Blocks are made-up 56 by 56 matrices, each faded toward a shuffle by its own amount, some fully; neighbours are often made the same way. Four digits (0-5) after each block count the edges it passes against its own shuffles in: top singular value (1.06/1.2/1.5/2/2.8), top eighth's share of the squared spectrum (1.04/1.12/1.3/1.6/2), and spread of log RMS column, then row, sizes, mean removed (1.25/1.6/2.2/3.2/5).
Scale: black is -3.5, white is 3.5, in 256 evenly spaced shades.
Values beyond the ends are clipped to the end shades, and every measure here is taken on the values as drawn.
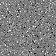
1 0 0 0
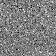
0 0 0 0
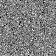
0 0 0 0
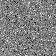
0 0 0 0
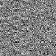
3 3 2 2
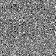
3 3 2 1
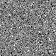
0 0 0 0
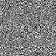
4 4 2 2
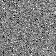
0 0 0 0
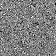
1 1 0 0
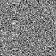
3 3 1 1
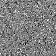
0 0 0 0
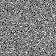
2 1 0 0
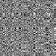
4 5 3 3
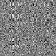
4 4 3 2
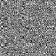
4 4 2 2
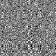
4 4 2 2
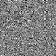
3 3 1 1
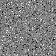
2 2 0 0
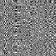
4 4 3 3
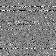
2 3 0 3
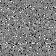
1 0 0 1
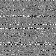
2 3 0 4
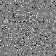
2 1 0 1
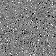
2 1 0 0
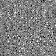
3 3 1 1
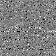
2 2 0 2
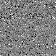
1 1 0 2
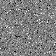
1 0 0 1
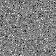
0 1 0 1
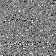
1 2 0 3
